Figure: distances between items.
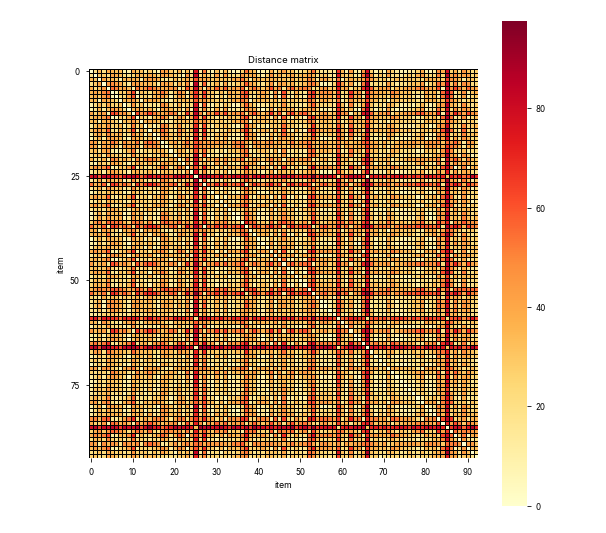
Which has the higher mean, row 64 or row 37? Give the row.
37
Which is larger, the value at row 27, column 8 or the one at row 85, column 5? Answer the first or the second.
the second
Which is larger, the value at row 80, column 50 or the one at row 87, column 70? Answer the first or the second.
the second
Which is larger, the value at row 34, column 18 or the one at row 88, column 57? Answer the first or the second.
the first
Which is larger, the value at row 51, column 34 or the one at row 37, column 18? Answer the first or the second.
the second
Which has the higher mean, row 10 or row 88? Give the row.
10
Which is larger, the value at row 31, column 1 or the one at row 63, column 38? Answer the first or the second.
the second
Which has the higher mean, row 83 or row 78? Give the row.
83
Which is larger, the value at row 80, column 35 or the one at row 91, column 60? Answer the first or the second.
the second
